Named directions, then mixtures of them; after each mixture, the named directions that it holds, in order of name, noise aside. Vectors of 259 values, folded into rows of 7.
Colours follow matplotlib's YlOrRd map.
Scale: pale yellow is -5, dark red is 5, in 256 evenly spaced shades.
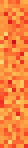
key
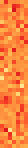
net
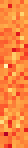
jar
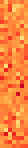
jar, net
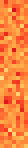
key, net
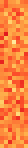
key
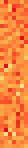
jar, net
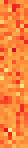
net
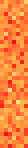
jar, key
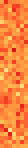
net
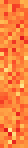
key, net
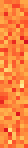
key, net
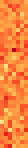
jar, net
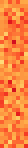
key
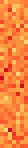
net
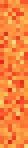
key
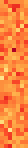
jar, net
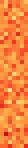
jar, key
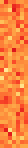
net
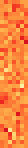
key, net
